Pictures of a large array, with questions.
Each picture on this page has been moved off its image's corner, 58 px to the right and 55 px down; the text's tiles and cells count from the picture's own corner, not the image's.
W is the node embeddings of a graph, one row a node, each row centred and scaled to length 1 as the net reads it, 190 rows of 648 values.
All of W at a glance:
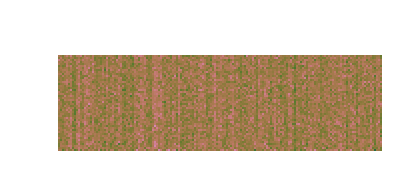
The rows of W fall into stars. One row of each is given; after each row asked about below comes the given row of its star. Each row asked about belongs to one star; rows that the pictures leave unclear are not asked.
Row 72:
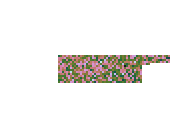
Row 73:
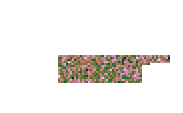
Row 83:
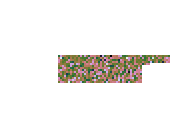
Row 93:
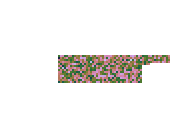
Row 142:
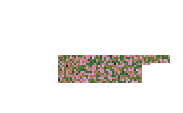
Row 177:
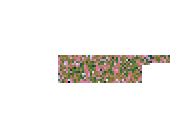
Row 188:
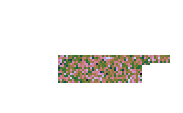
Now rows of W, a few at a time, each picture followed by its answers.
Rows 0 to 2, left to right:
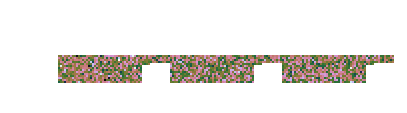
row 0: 93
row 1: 73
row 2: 93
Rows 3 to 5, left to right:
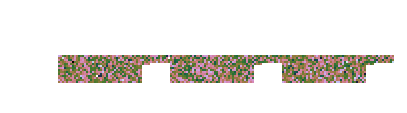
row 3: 142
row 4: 83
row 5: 188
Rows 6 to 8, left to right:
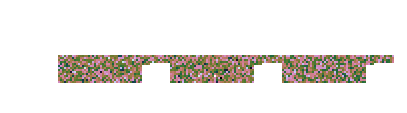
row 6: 188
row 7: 93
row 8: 72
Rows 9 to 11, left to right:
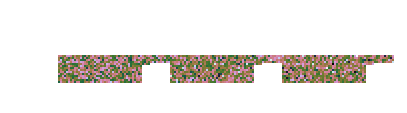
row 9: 188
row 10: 73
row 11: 72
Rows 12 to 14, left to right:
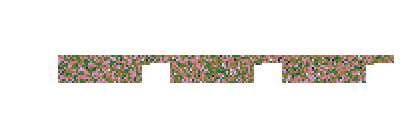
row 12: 188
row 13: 73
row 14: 177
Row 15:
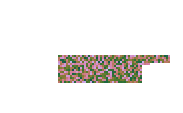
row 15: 72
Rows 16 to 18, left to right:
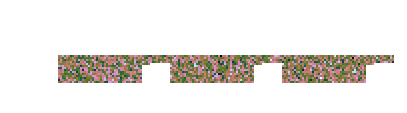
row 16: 83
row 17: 73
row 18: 83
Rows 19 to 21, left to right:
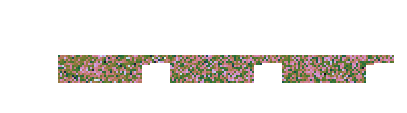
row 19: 83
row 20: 73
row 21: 93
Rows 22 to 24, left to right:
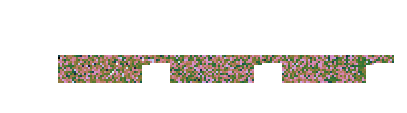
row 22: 93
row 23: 188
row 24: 177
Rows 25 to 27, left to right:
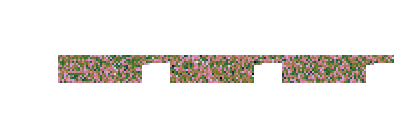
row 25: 83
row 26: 93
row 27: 177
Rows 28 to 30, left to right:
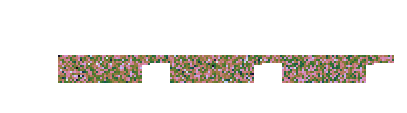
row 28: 72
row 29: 188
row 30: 73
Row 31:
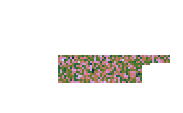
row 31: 188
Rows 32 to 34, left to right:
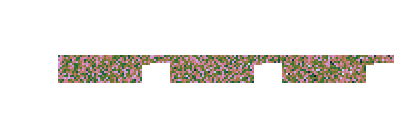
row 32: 188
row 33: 72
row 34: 73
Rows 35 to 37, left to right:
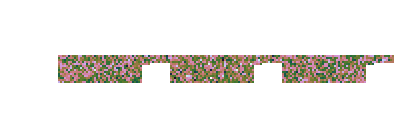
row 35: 72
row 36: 72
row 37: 73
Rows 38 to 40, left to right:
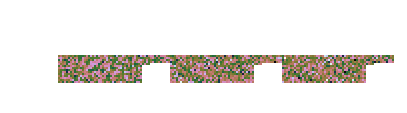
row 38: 188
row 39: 83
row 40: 83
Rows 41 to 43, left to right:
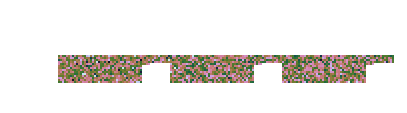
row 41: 177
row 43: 83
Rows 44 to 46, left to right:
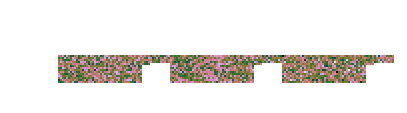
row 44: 93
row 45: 83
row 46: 72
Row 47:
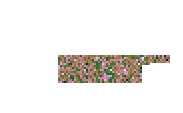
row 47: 73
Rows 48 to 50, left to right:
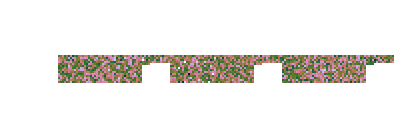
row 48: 93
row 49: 142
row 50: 188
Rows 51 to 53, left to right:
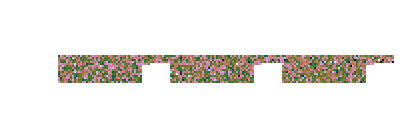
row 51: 72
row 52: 72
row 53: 72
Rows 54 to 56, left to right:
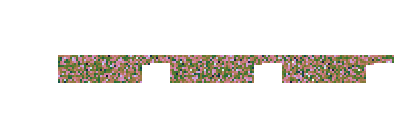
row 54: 73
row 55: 73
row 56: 142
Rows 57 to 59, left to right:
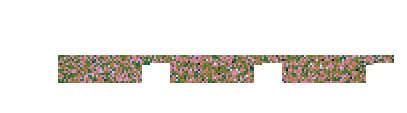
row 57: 93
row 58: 73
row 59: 177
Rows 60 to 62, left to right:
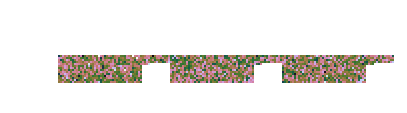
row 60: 72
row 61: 83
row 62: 188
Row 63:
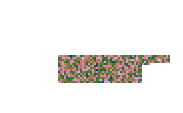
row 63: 73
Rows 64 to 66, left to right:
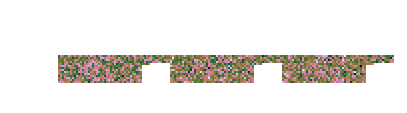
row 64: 83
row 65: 83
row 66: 83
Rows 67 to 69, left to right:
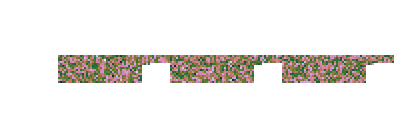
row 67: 73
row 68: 93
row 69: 177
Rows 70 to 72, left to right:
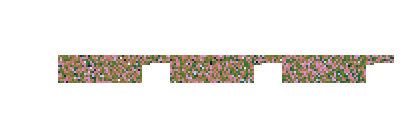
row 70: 93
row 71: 177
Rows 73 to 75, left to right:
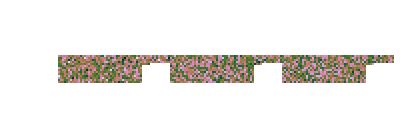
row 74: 188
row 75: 83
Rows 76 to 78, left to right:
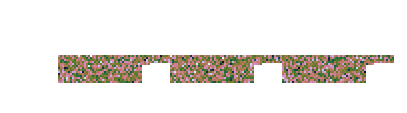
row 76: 72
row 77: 72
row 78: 177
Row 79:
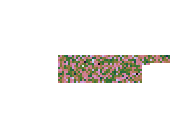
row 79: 177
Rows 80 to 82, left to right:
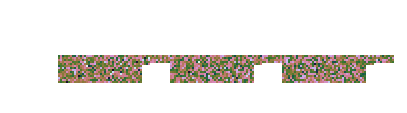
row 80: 93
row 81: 93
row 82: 93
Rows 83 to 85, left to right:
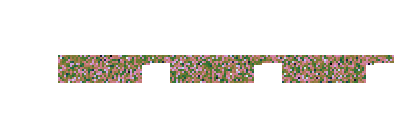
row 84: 73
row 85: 142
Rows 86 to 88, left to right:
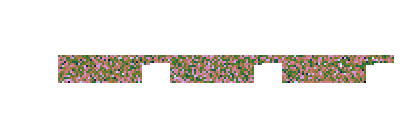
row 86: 177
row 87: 83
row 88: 93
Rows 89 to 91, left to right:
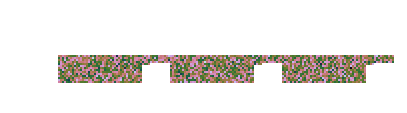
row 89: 73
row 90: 188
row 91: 142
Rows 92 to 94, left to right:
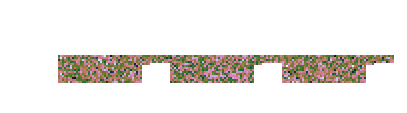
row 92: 83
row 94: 83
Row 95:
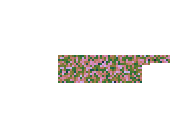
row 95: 142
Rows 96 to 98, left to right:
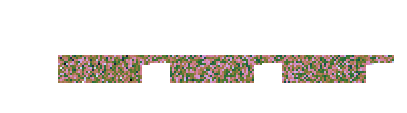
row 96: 142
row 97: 188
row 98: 72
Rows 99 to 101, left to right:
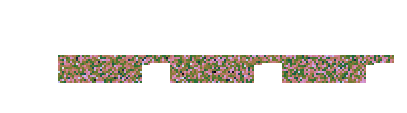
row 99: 177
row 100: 188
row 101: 83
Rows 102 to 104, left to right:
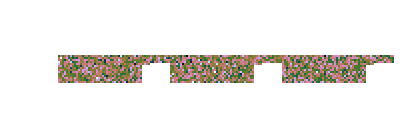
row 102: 83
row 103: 142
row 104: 177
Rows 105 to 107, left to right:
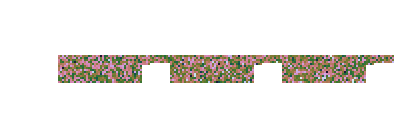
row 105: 72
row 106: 142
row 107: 188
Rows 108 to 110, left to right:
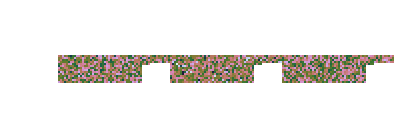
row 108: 188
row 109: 188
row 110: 73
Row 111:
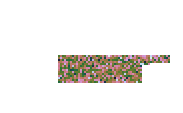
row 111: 177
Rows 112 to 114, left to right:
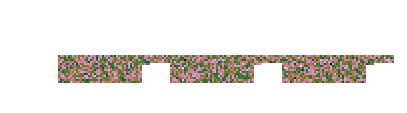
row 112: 188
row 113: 142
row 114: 142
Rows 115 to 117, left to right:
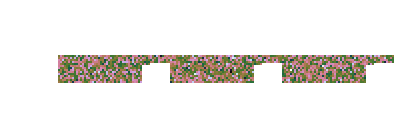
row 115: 188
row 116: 177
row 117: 142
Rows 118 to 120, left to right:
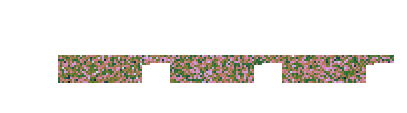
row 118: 177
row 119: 188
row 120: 83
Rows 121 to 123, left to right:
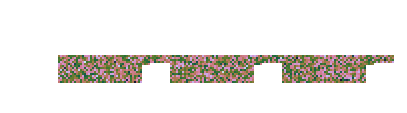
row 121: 73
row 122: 177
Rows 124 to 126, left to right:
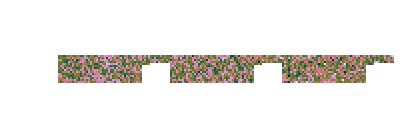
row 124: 93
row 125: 93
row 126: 93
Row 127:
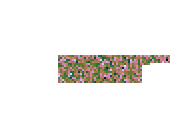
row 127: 73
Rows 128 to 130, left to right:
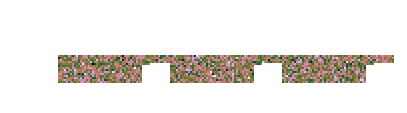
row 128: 93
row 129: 93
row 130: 188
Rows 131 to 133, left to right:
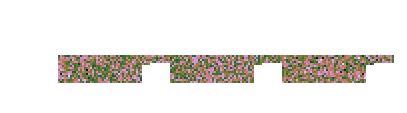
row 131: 73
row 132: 93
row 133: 188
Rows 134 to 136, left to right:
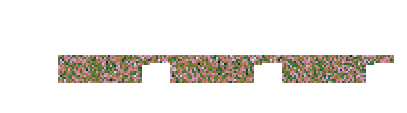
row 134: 73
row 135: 73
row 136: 73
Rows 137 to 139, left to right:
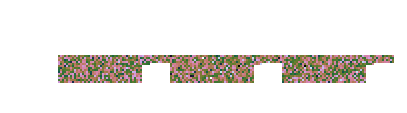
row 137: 188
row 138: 72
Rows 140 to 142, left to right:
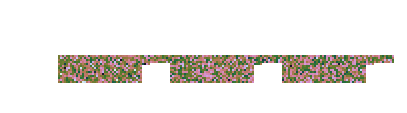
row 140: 142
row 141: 83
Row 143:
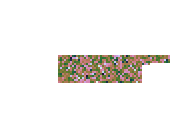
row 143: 142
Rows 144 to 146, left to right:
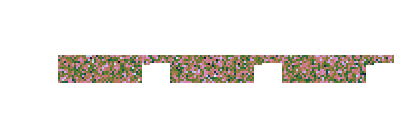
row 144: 177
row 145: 188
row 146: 188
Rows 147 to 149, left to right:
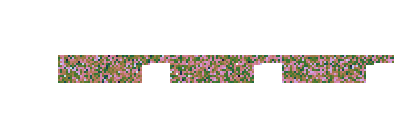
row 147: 73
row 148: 72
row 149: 83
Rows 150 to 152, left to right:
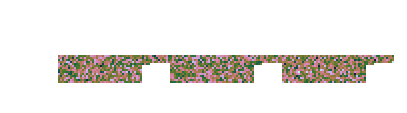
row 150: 188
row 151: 93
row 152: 188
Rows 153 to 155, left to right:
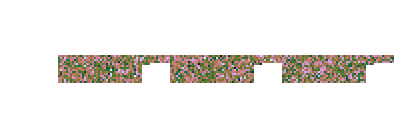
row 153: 73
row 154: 73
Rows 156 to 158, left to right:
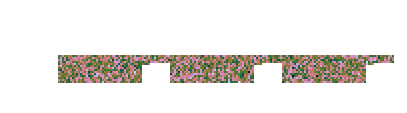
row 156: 93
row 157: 142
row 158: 177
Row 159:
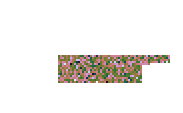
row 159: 142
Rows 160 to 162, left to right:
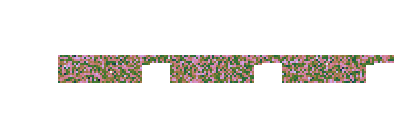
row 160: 142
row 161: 142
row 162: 73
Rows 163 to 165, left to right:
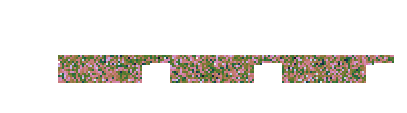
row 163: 83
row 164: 73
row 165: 142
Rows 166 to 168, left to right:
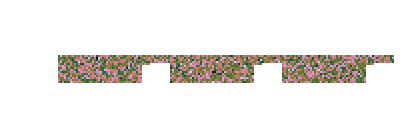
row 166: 83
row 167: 188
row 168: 177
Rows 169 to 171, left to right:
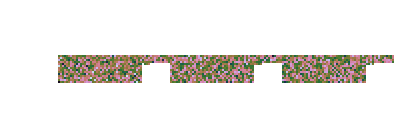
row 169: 177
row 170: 73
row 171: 142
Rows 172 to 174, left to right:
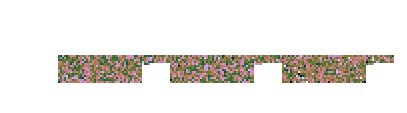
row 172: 177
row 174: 93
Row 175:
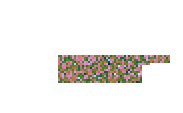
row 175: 72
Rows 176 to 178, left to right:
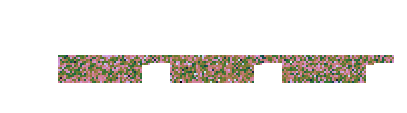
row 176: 177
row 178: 72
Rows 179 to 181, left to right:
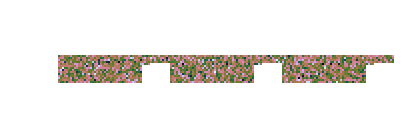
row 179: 177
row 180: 142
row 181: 142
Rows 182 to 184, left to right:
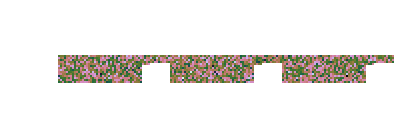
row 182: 177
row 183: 188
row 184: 177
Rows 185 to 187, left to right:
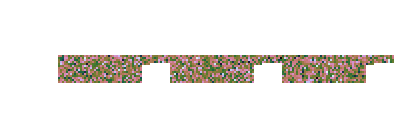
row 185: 73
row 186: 73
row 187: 142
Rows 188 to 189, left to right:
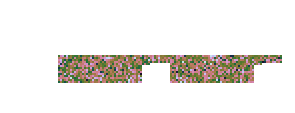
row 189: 83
